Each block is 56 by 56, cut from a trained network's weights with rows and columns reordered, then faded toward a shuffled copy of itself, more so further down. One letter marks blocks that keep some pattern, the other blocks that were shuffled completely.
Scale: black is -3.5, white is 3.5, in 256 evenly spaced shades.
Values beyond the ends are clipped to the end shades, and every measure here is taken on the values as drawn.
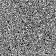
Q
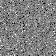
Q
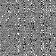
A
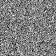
Q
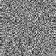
A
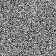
Q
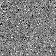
Q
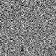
A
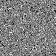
Q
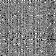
A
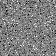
Q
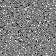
Q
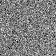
Q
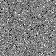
Q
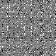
A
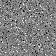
Q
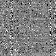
A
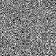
A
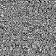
A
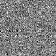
A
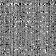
A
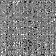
A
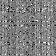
A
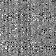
A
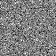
Q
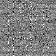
A
